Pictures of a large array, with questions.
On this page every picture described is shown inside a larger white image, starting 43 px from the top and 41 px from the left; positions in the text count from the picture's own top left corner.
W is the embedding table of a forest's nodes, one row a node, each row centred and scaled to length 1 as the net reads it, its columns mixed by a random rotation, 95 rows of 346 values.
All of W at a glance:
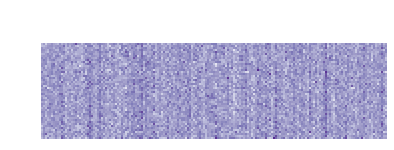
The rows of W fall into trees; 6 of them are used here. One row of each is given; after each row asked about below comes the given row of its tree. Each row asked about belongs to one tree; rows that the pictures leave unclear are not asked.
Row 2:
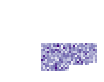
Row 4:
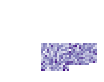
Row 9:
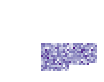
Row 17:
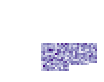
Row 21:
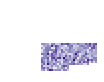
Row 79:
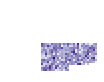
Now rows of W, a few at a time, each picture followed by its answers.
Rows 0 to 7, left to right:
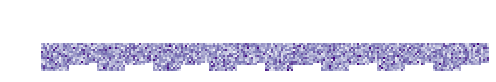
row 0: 9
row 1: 79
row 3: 4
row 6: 9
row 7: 21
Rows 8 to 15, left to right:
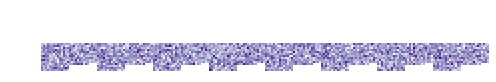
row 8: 2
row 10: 2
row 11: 4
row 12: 4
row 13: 9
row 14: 79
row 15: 9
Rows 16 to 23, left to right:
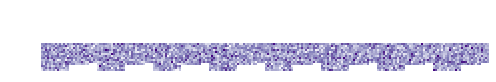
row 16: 9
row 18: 21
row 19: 2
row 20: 17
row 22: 21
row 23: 4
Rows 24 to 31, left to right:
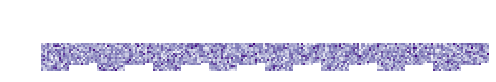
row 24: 2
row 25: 21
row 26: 4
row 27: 21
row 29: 79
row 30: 79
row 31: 4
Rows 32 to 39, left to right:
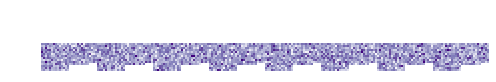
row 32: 9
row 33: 79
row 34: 79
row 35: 21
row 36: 17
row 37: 9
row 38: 21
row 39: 2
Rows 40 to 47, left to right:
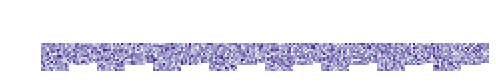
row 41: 17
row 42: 79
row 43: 21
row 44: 17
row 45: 17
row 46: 79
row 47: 9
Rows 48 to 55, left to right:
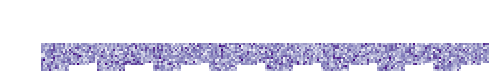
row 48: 79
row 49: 4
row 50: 9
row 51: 21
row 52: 9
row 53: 21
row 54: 79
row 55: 9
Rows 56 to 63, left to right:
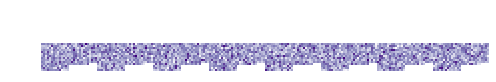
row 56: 21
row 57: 79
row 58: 21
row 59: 2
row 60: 4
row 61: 21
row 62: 2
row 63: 79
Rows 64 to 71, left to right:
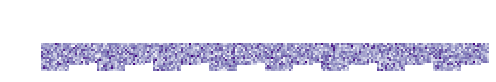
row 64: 9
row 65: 79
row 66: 79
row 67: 17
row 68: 9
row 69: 21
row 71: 9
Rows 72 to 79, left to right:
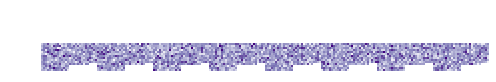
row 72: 2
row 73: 9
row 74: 4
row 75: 21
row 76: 79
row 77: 21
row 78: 2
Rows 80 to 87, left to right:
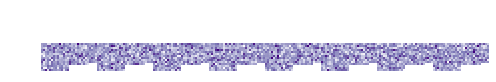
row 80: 79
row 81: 2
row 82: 4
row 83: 17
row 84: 21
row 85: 2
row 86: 2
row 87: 9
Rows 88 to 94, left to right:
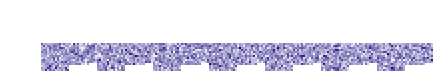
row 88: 79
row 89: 79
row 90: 17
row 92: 79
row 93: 2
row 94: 2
